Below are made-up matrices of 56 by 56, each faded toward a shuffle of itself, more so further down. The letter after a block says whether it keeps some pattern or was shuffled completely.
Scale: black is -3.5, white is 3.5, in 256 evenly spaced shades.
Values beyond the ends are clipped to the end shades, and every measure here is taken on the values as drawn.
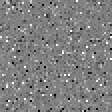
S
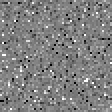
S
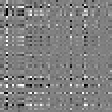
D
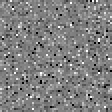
S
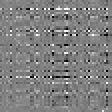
D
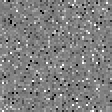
S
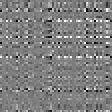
D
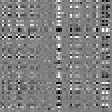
D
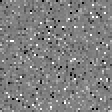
S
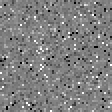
S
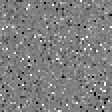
S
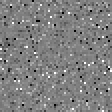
S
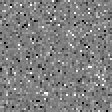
S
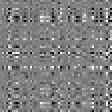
D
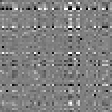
D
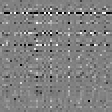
D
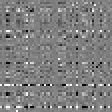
D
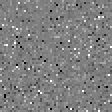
S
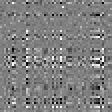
D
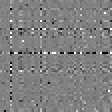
D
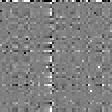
D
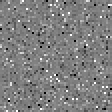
S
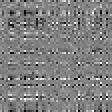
D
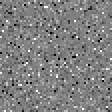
S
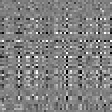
D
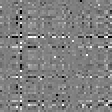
D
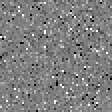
S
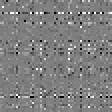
D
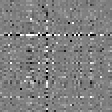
D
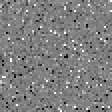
S
